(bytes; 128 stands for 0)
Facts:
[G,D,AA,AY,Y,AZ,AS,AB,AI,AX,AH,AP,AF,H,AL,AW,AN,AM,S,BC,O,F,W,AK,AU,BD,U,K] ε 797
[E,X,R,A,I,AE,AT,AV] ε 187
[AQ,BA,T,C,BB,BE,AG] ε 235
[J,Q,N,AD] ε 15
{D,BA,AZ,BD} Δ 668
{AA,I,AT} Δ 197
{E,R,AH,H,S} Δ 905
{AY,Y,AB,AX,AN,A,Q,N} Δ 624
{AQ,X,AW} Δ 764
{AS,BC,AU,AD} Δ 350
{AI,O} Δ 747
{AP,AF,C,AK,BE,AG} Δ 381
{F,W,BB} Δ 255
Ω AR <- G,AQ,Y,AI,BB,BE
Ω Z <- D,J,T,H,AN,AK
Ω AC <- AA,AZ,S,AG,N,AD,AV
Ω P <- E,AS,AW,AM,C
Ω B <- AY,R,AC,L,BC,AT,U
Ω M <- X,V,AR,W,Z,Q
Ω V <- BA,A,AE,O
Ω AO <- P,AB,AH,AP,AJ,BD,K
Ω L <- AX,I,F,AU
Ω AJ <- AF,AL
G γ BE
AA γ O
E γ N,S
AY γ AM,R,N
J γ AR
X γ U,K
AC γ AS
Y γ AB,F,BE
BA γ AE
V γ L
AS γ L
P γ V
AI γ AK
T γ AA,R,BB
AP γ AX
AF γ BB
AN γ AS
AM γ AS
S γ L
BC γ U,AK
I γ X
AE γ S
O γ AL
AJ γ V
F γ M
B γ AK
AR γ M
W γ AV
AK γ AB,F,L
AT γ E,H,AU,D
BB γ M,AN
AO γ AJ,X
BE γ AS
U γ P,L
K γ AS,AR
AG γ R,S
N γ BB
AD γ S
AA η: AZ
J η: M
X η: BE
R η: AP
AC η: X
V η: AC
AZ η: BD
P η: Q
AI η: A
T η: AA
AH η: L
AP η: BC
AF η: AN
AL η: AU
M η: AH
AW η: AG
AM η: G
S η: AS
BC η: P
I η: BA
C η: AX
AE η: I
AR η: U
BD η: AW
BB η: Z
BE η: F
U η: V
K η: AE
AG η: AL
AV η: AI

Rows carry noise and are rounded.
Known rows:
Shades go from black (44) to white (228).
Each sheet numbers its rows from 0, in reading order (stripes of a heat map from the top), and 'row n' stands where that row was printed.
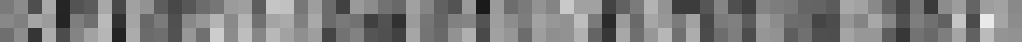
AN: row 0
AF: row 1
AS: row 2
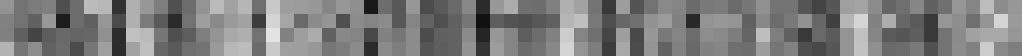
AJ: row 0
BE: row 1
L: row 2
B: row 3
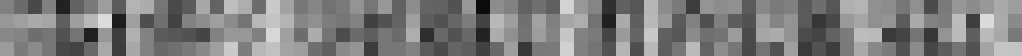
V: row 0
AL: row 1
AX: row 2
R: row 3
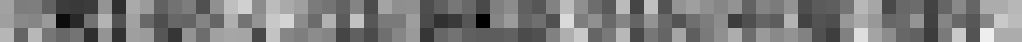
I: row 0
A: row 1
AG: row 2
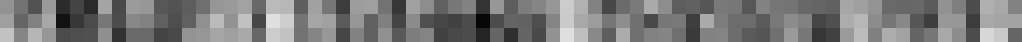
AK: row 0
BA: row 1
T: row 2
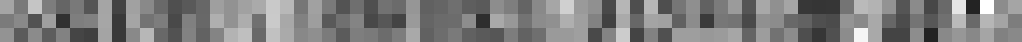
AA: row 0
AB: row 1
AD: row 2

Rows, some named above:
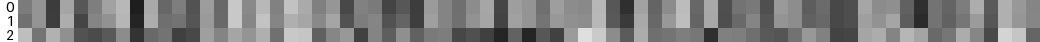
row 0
AS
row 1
AS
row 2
T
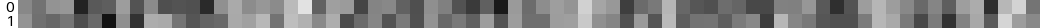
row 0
O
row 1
F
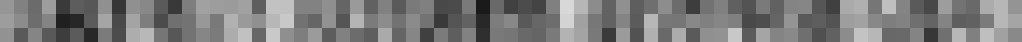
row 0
BB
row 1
AE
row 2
AC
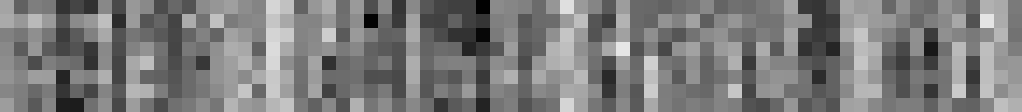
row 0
Z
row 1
C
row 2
Q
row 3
N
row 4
S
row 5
AH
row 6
U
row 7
AE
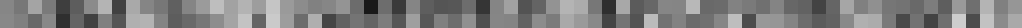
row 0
P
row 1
U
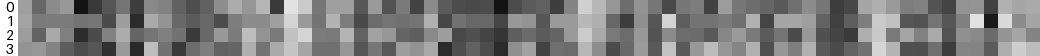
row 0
BA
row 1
AZ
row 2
J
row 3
AV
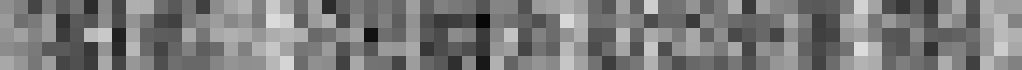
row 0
S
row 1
AQ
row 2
E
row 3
AV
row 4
W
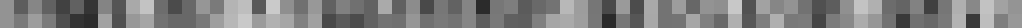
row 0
AC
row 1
BC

